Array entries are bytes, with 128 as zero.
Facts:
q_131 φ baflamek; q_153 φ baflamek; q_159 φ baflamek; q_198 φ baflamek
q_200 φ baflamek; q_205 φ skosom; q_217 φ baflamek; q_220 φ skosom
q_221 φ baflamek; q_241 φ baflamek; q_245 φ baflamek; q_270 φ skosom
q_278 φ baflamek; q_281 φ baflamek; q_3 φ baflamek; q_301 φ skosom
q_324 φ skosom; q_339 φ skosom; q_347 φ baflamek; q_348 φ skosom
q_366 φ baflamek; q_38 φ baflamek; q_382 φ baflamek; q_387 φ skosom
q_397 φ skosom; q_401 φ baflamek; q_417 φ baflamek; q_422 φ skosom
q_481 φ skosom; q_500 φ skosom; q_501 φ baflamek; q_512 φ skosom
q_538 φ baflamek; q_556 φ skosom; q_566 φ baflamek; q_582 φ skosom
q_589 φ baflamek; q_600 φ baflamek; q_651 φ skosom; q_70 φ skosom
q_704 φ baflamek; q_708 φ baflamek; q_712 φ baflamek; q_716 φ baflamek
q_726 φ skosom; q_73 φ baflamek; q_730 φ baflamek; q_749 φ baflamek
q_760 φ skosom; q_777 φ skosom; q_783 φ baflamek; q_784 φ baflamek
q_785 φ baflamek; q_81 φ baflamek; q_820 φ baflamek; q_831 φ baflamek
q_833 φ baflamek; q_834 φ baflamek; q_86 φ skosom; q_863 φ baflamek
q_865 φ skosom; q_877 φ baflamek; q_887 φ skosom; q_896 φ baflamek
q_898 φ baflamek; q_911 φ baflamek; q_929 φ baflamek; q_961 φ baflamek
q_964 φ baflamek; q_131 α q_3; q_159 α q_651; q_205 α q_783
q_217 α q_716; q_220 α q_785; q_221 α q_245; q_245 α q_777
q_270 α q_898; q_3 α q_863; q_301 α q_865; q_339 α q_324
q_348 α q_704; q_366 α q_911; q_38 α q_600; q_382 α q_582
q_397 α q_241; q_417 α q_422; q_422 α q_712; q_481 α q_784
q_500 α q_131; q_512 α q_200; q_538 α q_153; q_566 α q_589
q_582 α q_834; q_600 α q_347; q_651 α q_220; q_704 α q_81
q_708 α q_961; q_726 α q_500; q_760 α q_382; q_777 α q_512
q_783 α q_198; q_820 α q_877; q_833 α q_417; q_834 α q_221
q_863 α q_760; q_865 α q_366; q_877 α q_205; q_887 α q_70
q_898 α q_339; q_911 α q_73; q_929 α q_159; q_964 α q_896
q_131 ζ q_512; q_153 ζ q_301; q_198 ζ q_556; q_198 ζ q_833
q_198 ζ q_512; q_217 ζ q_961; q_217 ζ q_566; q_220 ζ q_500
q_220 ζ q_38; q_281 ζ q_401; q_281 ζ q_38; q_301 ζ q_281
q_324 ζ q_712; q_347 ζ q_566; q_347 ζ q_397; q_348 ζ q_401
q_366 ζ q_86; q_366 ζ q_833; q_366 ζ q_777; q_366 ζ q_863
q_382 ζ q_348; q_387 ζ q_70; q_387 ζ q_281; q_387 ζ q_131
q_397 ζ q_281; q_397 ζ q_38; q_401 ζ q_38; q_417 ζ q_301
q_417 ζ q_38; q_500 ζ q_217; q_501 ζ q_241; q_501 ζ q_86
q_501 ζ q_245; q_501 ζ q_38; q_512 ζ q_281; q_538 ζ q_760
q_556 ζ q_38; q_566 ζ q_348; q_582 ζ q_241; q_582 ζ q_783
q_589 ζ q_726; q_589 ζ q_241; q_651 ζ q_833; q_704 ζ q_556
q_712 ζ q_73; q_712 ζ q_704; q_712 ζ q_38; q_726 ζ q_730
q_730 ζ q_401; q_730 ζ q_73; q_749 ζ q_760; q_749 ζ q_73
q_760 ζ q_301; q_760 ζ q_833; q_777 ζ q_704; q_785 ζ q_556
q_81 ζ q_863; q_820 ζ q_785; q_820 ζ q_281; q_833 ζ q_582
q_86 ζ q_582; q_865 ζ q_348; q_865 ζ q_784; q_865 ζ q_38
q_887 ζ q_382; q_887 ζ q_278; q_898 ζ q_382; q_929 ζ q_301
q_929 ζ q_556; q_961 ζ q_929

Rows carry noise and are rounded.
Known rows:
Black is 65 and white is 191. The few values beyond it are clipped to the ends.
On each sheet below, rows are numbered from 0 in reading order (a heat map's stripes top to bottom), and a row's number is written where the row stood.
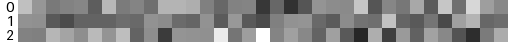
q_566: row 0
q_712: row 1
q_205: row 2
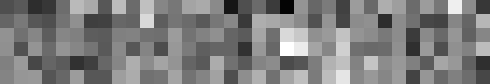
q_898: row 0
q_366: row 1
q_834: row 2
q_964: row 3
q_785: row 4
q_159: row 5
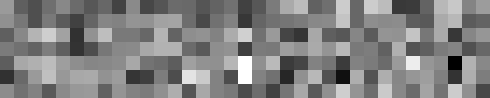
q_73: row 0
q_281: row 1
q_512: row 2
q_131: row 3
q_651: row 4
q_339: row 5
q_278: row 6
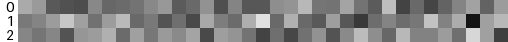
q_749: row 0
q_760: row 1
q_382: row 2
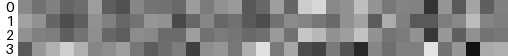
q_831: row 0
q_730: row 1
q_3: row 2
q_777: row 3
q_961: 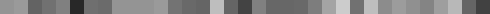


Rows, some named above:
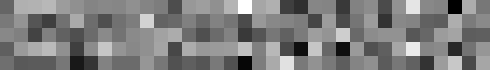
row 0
q_651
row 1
q_501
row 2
q_281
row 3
q_387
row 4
q_153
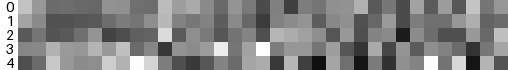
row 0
q_217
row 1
q_417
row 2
q_366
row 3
q_205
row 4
q_397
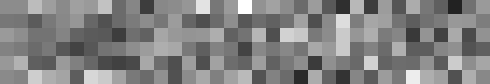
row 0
q_205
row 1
q_245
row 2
q_716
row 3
q_131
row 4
q_589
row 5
q_500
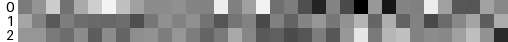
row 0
q_887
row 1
q_704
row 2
q_784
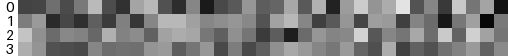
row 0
q_241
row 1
q_198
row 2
q_566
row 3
q_749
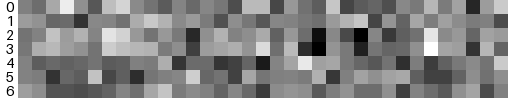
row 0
q_301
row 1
q_929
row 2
q_865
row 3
q_220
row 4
q_538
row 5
q_783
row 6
q_417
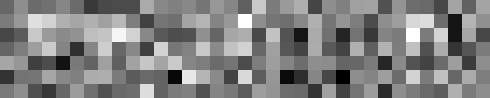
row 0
q_81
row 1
q_481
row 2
q_397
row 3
q_70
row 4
q_820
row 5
q_324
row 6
q_501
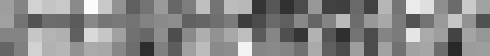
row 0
q_348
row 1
q_401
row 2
q_500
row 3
q_422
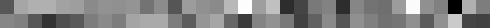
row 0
q_651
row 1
q_347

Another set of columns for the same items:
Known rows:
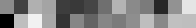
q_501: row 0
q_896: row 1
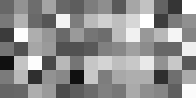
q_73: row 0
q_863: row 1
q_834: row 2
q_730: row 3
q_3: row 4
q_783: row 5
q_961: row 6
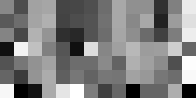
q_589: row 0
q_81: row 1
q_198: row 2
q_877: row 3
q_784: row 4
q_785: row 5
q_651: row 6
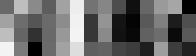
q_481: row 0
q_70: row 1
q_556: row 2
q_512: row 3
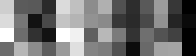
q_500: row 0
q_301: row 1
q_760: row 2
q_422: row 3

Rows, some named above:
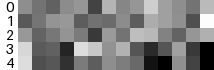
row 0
q_704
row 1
q_784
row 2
q_538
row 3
q_500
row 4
q_865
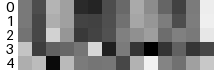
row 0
q_198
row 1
q_749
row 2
q_347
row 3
q_324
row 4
q_245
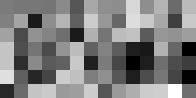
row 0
q_566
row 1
q_38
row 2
q_417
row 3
q_887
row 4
q_387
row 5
q_726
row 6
q_159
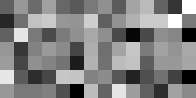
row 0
q_73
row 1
q_159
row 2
q_205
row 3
q_929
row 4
q_417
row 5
q_726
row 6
q_366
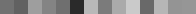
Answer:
q_898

